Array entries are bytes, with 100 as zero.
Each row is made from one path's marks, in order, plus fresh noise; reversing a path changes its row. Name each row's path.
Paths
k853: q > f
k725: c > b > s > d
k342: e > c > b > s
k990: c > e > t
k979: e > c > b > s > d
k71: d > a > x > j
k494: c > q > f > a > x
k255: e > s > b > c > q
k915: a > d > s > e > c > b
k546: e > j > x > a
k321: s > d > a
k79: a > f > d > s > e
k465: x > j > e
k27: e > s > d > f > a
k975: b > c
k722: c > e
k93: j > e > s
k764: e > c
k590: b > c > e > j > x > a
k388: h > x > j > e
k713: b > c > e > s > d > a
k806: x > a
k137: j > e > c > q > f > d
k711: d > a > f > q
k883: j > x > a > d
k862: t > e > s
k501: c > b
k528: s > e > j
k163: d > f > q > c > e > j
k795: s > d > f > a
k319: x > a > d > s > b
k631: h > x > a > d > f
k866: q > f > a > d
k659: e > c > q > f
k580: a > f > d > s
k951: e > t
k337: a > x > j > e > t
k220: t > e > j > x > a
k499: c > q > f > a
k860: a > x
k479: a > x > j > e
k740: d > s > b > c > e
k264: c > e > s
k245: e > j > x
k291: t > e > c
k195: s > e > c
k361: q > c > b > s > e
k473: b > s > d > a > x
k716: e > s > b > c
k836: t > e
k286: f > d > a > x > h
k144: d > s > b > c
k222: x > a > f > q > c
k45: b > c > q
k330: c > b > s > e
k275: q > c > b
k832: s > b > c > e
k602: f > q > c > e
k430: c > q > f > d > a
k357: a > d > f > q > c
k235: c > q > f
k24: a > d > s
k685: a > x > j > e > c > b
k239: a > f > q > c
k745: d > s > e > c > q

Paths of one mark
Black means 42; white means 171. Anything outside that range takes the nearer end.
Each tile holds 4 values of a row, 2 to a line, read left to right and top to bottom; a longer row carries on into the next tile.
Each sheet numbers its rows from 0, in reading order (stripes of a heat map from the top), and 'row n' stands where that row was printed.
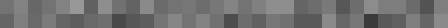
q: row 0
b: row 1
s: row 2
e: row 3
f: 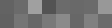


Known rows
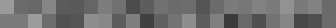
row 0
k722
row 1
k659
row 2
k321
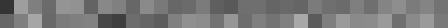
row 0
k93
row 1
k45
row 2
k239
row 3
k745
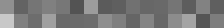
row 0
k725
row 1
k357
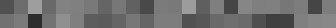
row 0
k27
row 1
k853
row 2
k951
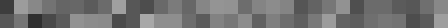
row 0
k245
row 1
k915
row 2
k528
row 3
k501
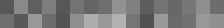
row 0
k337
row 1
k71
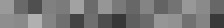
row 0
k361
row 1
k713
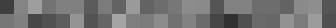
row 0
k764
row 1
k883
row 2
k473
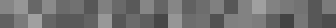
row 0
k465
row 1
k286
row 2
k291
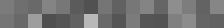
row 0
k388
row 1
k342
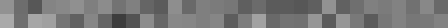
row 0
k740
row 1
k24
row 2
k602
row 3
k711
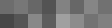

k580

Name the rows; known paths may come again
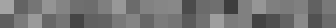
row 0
k832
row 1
k528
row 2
k764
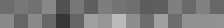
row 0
k990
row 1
k163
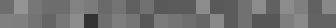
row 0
k222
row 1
k430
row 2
k342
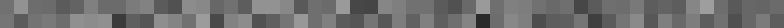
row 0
k860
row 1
k590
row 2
k255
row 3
k631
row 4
k27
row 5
k659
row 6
k220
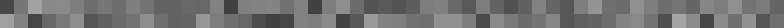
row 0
k716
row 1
k264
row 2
k951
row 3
k685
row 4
k499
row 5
k975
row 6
k979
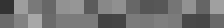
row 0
k93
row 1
k275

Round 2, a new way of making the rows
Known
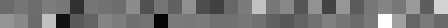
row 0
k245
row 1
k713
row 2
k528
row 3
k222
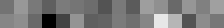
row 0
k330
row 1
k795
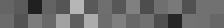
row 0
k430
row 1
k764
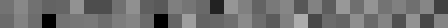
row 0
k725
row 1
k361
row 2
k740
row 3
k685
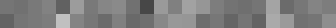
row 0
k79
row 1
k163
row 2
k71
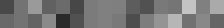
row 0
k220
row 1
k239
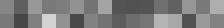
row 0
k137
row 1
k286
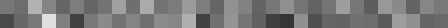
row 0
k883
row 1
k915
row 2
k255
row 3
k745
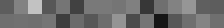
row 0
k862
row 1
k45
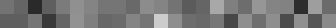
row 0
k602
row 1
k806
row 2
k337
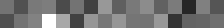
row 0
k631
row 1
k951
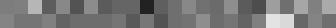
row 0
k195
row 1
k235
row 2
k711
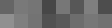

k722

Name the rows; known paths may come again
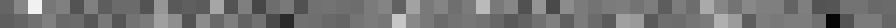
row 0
k93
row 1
k27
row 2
k764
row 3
k79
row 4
k528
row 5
k144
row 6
k321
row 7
k501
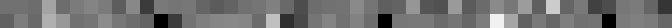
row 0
k71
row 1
k590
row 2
k546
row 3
k725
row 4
k222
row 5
k275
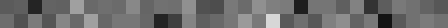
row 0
k499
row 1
k979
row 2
k465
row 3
k975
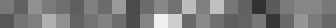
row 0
k860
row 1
k357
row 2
k602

